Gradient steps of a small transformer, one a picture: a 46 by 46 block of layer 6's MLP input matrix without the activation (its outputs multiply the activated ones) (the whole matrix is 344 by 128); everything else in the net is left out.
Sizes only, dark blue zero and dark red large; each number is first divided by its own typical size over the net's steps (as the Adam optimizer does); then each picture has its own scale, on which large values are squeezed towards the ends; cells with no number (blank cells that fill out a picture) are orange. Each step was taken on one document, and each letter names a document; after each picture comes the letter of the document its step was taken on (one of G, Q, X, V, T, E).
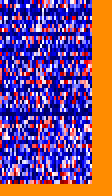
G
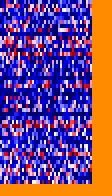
G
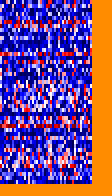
G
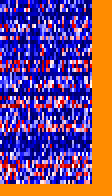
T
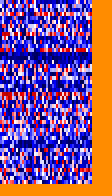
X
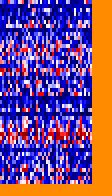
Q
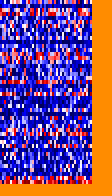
Q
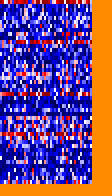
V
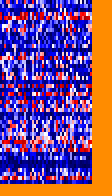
V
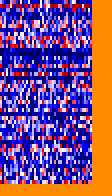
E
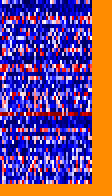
X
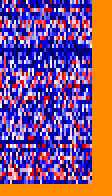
E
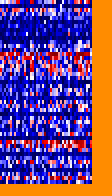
Q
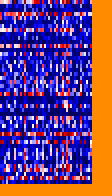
V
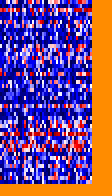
Q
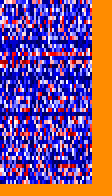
G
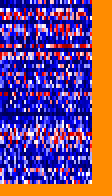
V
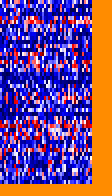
G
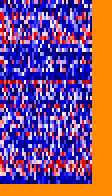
X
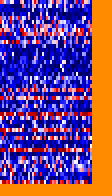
X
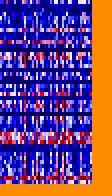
V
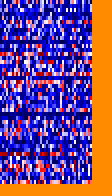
G
